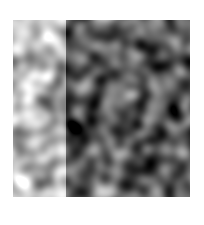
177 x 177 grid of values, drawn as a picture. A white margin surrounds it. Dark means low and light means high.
No lone cell stands out from its neighbours. The left part is higher, up to a seam about 30% of the way across. No regular stripes run through it.
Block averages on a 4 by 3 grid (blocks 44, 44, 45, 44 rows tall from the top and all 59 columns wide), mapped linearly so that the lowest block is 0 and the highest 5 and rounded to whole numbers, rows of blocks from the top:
5 1 1 / 4 1 1 / 4 0 0 / 5 1 0
